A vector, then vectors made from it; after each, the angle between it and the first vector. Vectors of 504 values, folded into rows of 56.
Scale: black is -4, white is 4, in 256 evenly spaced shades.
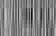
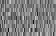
orthogonal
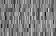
partly opposed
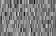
orthogonal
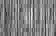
nearly opposite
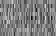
partly aligned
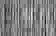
nearly opposite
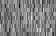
partly opposed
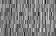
partly opposed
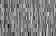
partly opposed
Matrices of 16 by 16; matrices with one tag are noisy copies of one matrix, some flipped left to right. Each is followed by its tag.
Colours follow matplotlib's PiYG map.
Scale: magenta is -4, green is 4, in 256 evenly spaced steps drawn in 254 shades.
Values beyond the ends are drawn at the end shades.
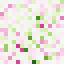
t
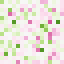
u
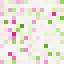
u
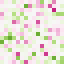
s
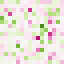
u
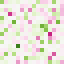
u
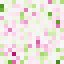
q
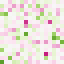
s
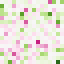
q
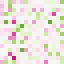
u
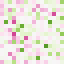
u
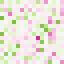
u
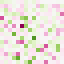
t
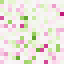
t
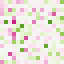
u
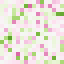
s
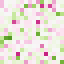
s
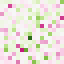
t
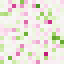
s
